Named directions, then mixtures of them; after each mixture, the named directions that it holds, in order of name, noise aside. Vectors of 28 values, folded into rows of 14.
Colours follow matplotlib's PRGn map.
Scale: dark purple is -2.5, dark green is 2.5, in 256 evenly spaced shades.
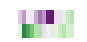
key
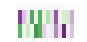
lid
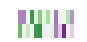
lid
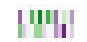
key, lid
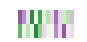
lid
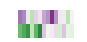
key, lid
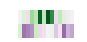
key, lid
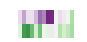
key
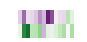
key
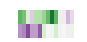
key, lid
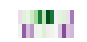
key, lid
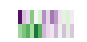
key, lid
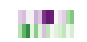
key
